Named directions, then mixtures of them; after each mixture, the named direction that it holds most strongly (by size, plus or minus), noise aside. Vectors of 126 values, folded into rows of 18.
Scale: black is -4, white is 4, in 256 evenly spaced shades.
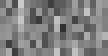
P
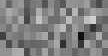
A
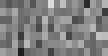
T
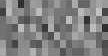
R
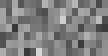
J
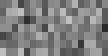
R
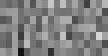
T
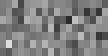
P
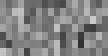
A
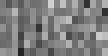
T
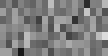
T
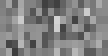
P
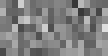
R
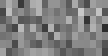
R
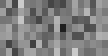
P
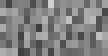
T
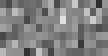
J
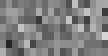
R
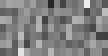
T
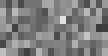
J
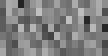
R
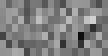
A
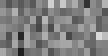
T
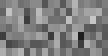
A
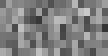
P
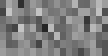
R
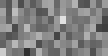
J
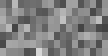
J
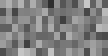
T
